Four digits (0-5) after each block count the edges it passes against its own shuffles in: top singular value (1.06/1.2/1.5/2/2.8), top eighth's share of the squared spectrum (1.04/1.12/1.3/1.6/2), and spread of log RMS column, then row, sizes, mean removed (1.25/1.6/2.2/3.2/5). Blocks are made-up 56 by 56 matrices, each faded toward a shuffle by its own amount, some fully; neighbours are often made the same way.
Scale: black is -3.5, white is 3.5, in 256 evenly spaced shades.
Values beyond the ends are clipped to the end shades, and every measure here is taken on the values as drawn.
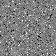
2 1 0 0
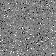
0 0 0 0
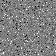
0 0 0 0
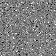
0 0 0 1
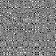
4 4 2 3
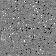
2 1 0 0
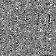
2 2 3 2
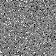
0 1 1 0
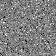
0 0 0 0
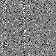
2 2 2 2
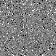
0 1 1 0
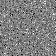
0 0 0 0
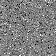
0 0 0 0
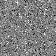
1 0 1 0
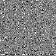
2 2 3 2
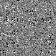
1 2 2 1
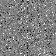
1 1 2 0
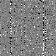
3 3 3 0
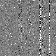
3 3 3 0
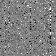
3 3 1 0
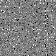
1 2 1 0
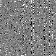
2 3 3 0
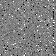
2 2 1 0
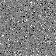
0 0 1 0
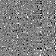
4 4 2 2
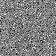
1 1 0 0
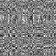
4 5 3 3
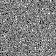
2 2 0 0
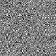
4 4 2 2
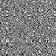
3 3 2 1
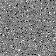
2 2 0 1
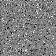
2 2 0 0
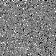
2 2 0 1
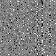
3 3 2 0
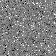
1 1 0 0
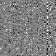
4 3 2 1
